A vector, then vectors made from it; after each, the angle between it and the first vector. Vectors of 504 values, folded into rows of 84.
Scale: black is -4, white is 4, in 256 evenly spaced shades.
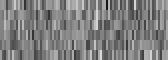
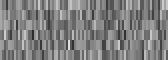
partly aligned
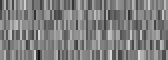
orthogonal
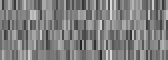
partly opposed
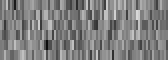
partly opposed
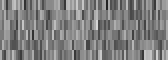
nearly parallel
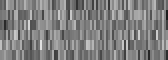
partly opposed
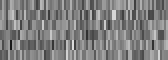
orthogonal
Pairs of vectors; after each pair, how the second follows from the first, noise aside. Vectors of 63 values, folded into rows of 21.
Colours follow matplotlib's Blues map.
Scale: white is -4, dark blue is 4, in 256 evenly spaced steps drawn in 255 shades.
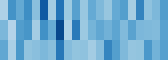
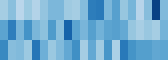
shuffled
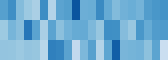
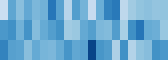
reversed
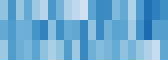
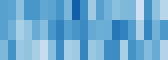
shuffled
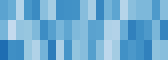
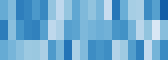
reversed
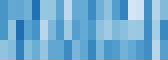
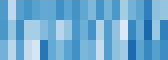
reversed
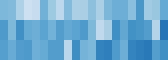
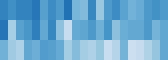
reversed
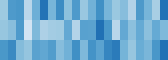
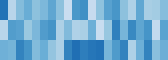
shuffled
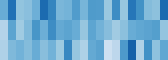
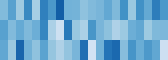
shuffled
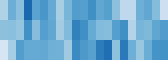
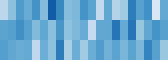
shuffled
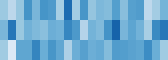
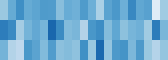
reversed
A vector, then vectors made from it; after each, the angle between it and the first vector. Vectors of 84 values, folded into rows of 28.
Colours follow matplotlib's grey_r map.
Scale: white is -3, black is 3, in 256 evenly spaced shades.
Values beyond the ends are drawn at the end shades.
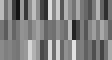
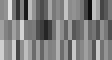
partly aligned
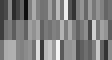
partly aligned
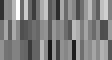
nearly opposite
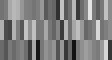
partly opposed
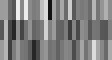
partly opposed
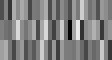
partly opposed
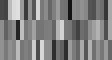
orthogonal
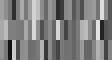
orthogonal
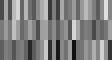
nearly opposite
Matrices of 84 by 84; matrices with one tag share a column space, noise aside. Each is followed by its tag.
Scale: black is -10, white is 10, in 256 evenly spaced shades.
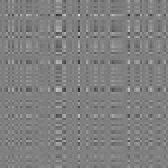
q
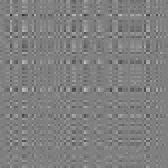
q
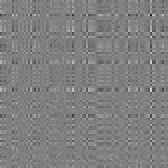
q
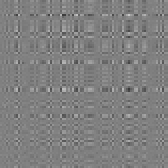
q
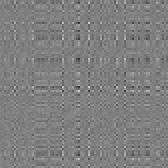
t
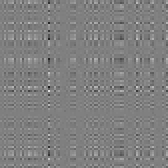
t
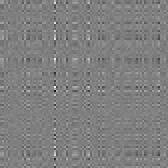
t
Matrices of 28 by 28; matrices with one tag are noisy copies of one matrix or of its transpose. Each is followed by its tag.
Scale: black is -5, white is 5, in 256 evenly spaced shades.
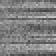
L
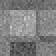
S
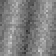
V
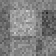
S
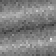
V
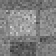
S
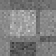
S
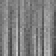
L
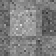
S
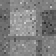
S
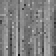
L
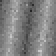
V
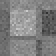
S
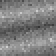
V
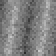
V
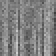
L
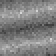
V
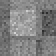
S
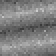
V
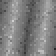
V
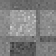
S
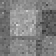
S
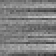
L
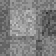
S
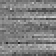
L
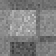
S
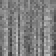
L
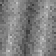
V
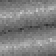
V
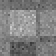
S
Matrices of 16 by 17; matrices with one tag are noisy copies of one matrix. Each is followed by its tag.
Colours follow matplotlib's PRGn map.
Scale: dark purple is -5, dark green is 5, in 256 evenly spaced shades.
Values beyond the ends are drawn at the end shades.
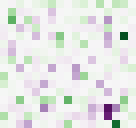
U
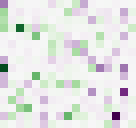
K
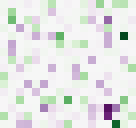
U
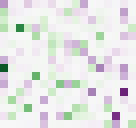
K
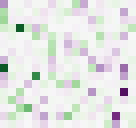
K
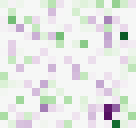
U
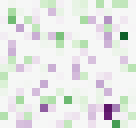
U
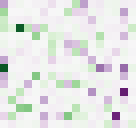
K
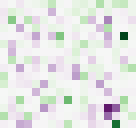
U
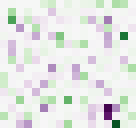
U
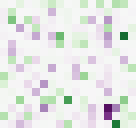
U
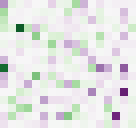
K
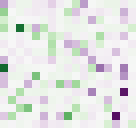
K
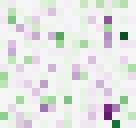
U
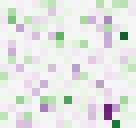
U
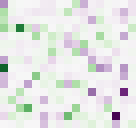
K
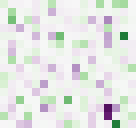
U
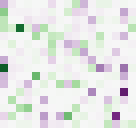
K
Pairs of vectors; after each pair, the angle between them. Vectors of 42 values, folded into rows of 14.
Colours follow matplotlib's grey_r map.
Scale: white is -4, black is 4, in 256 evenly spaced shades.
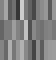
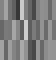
nearly parallel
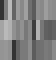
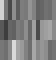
nearly opposite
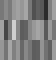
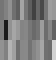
partly aligned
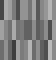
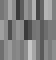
partly aligned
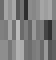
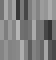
nearly parallel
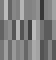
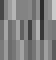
partly aligned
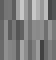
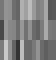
partly aligned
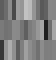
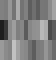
orthogonal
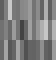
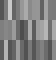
nearly parallel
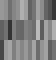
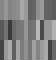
nearly parallel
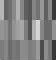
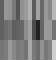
nearly opposite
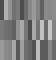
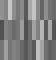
partly aligned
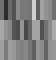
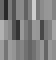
nearly parallel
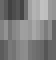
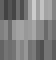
nearly parallel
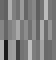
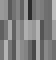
partly opposed
